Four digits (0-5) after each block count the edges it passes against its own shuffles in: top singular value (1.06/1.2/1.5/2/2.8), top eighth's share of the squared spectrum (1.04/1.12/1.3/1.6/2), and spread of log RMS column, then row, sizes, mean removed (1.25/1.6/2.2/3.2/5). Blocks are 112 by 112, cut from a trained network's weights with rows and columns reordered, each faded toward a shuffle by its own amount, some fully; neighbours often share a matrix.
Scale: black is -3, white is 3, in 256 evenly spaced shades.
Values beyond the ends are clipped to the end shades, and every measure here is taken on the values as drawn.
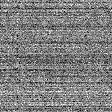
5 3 1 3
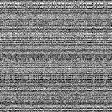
5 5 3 4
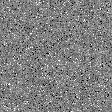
1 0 0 0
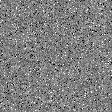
1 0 0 0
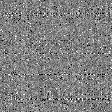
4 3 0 3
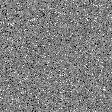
1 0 0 0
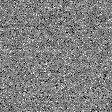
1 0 0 0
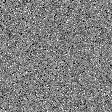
0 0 0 0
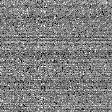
4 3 2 1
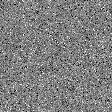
0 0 0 0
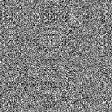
4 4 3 2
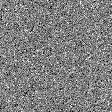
1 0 0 0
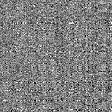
4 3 1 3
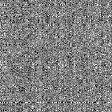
3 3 1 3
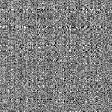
4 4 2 3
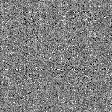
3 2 1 2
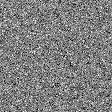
1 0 0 0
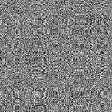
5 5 3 3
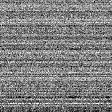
5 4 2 3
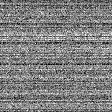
5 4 1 3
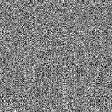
4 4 2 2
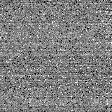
3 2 1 0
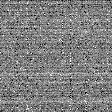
4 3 2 1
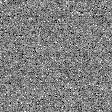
1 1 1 0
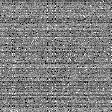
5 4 3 2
